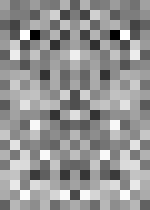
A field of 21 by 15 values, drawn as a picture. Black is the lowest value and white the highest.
The values follow a bell shape. It is mirror symmetric from left to right. Overall the values sit about 60% of the way up the scale. No row or column stands out.
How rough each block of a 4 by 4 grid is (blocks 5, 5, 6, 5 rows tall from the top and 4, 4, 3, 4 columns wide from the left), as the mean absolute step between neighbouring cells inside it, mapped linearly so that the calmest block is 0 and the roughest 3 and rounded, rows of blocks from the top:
2232 | 0000 | 1111 | 1111
